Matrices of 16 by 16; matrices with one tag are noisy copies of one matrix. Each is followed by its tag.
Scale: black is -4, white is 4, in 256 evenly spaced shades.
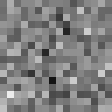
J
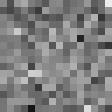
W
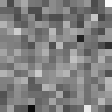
W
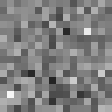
J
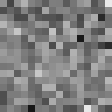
W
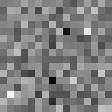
J
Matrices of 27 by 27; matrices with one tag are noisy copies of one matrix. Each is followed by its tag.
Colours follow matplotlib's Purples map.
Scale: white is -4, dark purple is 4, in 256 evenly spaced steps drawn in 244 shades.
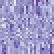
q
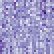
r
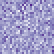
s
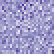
s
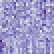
r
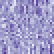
q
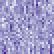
q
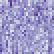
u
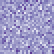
s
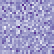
s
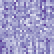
r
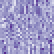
q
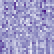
r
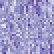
q
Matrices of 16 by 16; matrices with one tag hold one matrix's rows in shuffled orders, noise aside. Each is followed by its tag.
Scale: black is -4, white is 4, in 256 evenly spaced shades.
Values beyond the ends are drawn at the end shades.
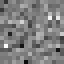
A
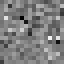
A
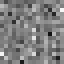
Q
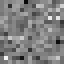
A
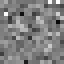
A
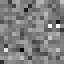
A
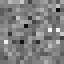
A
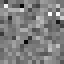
A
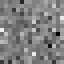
Q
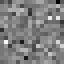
A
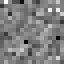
A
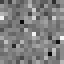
Q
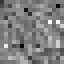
A
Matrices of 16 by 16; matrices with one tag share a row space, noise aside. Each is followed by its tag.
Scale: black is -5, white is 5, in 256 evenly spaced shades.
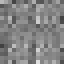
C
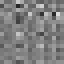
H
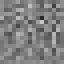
H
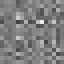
H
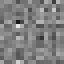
H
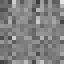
C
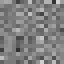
H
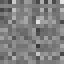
C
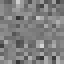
H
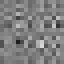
H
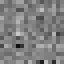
H
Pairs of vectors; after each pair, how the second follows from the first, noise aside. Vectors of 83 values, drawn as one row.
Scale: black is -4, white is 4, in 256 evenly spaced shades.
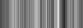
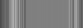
partly zeroed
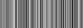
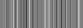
partly zeroed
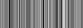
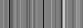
partly zeroed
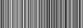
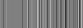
partly zeroed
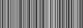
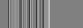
partly zeroed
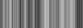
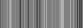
partly zeroed
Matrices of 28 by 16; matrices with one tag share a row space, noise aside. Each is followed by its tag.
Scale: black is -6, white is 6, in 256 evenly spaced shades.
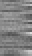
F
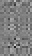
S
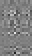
S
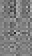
S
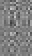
S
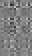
S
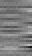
F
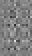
S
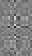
S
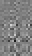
S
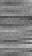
F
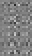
S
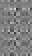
S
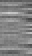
F
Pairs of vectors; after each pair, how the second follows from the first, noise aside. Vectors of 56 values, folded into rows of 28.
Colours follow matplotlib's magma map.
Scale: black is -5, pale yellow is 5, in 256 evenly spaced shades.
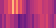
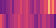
wrapped around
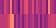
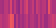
shrunk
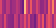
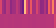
partly zeroed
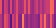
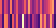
scaled up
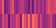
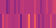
partly zeroed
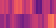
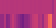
partly zeroed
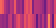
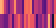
scaled up
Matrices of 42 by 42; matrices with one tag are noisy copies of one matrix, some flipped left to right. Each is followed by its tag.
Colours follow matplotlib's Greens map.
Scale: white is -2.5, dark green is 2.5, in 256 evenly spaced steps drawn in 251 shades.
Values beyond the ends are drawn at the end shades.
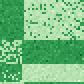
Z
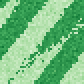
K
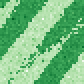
K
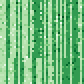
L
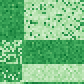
Z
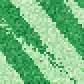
K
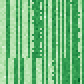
L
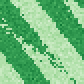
K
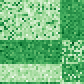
Z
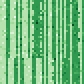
L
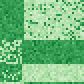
Z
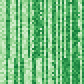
L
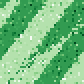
K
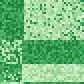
Z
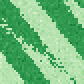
K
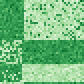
Z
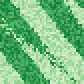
K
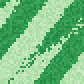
K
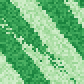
K
